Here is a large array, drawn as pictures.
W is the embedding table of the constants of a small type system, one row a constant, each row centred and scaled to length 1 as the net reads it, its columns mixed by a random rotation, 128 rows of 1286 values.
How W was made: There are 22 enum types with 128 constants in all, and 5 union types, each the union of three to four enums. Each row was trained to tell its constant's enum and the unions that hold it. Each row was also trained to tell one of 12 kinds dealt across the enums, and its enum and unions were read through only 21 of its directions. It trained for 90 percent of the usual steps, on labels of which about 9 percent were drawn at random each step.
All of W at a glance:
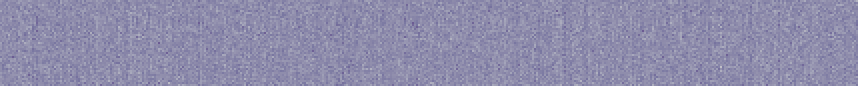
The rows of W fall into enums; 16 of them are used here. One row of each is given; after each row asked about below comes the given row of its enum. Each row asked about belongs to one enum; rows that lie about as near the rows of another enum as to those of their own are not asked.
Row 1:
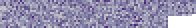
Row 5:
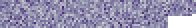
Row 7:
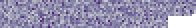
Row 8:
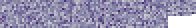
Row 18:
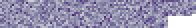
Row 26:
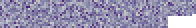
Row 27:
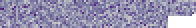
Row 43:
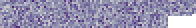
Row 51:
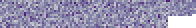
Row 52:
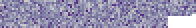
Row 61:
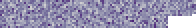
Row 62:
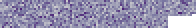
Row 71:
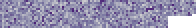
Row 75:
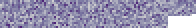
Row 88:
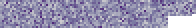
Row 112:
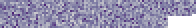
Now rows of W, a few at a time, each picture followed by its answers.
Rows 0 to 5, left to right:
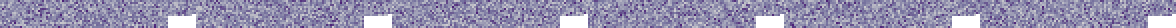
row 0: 52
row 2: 75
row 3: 26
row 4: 75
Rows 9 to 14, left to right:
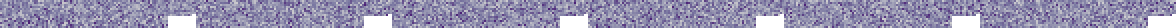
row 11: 8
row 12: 75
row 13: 112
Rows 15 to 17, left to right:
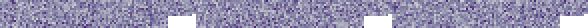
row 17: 112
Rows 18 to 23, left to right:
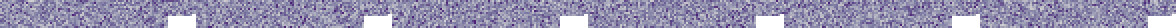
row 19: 27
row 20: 43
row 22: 7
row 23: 52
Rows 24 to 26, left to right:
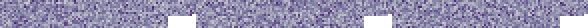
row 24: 43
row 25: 1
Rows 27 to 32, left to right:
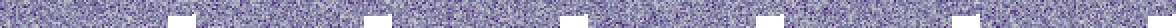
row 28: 18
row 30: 43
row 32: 26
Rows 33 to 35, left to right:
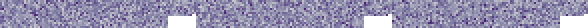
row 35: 8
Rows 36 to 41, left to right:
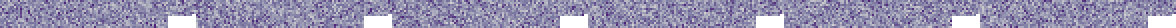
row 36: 62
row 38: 5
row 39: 27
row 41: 71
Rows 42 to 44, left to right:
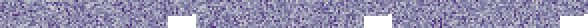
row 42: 112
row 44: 5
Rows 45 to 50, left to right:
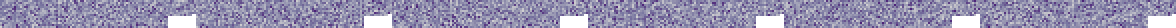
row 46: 75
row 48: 61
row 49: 61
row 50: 71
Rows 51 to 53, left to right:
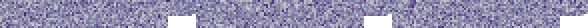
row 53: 75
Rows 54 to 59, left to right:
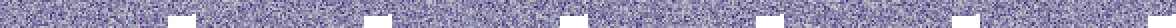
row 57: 5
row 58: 52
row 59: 62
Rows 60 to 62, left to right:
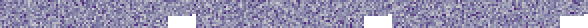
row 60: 51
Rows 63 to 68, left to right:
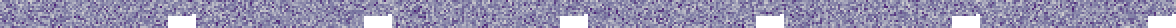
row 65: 26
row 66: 62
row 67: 26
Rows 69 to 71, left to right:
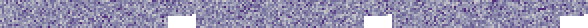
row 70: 61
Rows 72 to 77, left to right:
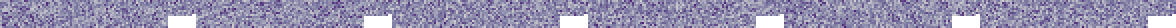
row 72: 5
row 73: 112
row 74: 62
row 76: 62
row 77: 26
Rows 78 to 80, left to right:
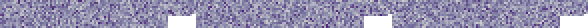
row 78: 7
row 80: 75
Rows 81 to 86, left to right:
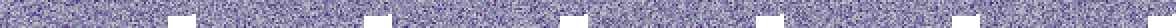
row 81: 1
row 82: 112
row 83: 27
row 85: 43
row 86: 1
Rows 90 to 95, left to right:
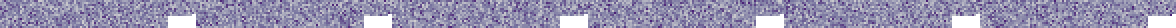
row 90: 27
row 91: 5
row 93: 18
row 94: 112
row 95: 43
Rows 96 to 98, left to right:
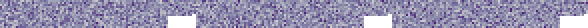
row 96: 26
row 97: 52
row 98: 27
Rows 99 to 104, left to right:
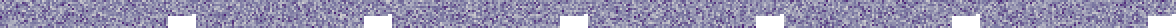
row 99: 61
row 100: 8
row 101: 8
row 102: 52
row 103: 52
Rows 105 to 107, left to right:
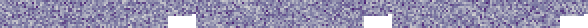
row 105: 8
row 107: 1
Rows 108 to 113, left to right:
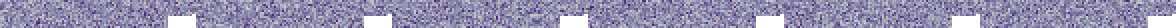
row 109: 52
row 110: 8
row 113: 26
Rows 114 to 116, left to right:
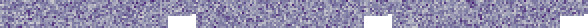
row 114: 75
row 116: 1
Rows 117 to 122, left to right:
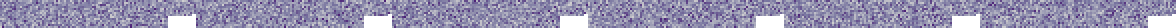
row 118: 27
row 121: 43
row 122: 1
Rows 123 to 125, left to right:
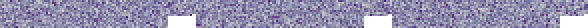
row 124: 61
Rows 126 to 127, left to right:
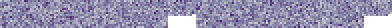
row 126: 5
